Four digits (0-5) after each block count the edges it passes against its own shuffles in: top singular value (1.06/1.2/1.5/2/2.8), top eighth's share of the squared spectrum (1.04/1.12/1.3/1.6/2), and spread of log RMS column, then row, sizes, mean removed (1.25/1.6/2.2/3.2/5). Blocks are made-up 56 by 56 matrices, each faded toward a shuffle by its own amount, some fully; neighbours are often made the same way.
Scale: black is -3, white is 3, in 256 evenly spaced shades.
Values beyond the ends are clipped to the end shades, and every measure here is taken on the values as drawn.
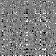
4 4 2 2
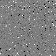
2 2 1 1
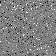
0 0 0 0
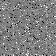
1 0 0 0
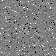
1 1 0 0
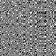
4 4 2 2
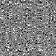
4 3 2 1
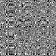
4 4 2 2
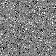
2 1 0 0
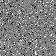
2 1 0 0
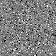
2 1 0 0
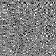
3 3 1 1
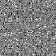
3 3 1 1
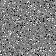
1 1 0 0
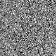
0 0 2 0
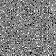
3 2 0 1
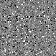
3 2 0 1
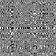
4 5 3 3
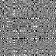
4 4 2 3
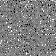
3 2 1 1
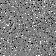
0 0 0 0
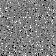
3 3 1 1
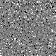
2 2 0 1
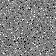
0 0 0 0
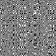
4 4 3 2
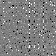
4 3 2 1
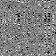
4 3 2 2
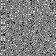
3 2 2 0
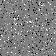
1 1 0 0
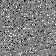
1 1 0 0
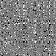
4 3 2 1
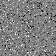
0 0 0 0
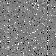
3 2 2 0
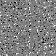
3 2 1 0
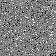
1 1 0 0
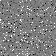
1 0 0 0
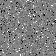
0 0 0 0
